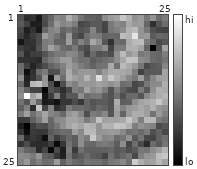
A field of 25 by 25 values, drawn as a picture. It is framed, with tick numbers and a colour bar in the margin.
Concentric rings centre on the top middle. An odd patch, rougher than its surroundings, sits in the middle left. The right part is higher, past a seam about 30% of the way across. The middle left is the roughest part. The histogram is bell-shaped. No single row or column stands out from its neighbours.
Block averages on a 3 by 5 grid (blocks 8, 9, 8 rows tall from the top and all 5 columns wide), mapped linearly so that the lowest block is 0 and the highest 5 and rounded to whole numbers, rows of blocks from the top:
04253
22444
12444
